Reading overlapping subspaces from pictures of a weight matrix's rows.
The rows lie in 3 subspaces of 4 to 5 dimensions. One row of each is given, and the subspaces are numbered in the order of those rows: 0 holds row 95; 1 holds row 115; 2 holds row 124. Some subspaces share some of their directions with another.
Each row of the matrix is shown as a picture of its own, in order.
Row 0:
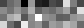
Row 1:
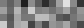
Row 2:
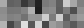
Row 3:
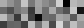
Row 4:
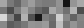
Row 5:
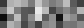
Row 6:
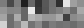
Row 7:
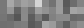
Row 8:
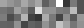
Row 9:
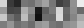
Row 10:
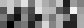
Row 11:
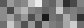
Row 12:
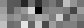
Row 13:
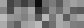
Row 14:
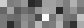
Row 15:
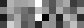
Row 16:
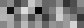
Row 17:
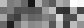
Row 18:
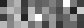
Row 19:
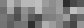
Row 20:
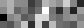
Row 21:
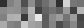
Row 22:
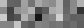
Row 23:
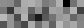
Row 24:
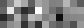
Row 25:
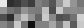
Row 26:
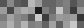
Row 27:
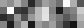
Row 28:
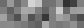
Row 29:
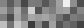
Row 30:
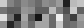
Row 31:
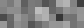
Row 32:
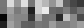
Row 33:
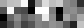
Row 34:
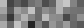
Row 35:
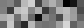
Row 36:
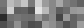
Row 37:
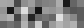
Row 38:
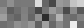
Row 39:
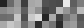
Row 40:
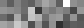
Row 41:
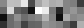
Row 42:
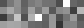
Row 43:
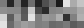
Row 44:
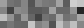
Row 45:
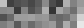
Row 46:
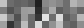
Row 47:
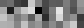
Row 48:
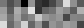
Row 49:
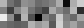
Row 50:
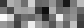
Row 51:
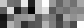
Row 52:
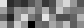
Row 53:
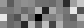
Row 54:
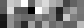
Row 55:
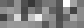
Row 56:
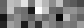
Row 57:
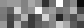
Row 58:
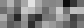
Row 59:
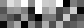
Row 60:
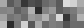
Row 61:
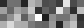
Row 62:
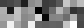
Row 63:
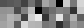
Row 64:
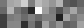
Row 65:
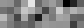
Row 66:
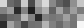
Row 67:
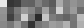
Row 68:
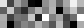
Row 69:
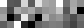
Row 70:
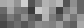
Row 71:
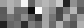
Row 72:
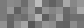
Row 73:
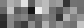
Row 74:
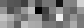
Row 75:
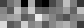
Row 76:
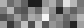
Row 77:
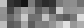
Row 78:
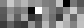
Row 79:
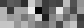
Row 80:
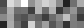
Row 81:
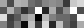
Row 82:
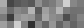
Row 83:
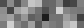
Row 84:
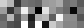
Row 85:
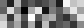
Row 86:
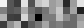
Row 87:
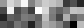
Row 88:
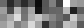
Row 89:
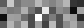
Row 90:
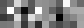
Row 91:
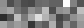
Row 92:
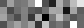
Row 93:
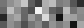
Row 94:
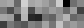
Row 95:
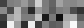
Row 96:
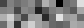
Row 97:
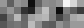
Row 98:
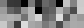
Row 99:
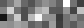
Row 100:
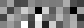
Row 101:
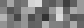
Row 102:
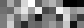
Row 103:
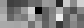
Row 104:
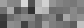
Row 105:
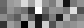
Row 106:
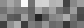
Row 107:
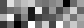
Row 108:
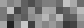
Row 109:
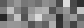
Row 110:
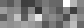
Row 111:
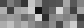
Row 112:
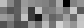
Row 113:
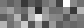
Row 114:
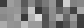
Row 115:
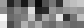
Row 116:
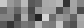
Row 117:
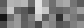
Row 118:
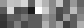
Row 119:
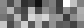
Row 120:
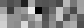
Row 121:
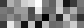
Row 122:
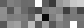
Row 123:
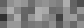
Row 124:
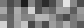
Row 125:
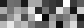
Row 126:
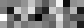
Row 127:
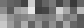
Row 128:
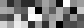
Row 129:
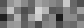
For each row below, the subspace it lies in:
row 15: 0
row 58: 0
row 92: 0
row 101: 0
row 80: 2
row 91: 2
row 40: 2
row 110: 0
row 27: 0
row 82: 2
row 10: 0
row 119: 1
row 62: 0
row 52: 2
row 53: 1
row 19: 0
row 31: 2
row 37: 1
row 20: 1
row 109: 0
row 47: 1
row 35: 0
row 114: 2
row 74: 2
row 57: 2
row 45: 2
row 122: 0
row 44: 0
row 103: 2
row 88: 0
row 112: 2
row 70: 1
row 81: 1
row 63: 2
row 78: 2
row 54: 2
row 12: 1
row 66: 2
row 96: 2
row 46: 1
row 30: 0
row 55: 0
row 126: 2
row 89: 1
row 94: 1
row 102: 0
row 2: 1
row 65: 0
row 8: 2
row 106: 2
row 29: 2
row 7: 0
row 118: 0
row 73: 2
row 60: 0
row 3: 0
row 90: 1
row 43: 1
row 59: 2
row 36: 0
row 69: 2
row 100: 1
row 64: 1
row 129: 1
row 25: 2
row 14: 1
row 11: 1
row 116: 1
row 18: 2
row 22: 2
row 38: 0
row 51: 2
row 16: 1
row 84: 1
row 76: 1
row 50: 2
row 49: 0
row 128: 2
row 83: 0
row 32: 1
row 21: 2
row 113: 1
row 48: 2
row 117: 0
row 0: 2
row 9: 2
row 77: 2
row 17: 0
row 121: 1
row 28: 0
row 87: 0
